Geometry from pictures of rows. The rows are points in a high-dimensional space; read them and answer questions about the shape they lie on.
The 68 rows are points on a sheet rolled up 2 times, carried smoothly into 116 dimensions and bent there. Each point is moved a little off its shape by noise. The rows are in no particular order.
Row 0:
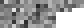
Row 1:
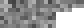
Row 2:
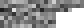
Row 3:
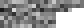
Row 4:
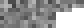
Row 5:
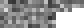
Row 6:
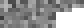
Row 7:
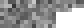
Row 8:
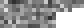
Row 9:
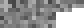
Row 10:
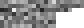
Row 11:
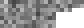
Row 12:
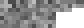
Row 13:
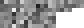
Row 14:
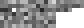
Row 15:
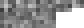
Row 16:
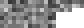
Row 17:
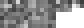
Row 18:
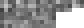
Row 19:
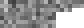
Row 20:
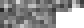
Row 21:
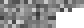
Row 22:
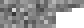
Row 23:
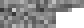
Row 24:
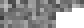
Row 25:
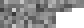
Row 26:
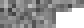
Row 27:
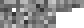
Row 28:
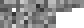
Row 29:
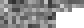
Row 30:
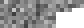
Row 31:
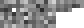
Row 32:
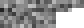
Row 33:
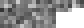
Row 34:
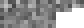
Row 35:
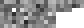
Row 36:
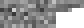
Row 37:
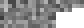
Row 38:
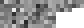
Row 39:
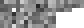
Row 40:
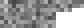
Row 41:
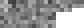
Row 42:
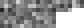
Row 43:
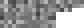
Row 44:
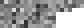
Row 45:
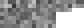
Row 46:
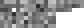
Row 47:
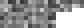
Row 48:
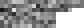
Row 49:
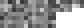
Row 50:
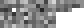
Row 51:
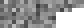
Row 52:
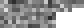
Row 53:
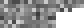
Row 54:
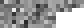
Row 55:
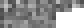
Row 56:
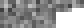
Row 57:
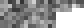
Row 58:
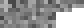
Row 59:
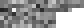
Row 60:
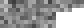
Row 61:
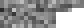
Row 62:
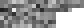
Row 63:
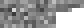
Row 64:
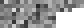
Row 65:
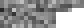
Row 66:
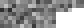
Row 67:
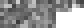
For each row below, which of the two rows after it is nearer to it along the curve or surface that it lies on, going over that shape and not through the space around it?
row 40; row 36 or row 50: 36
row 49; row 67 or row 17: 17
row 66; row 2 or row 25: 25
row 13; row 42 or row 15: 42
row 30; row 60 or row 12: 60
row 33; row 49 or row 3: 49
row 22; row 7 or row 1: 1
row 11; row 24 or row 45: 24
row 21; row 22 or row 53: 53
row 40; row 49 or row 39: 49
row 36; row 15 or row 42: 42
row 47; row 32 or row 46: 32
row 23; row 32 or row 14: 32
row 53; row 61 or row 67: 67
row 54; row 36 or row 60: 36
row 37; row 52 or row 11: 11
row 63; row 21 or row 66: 66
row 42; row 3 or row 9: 9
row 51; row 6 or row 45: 6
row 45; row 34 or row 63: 34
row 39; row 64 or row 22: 64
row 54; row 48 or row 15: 48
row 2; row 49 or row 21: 21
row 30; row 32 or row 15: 32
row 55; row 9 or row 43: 9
